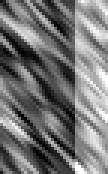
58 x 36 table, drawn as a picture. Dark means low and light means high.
Grain: diagonal, down to the right. Seam: vertical, 70% of the way across, the right part higher. Ninth with the highest average: middle right.
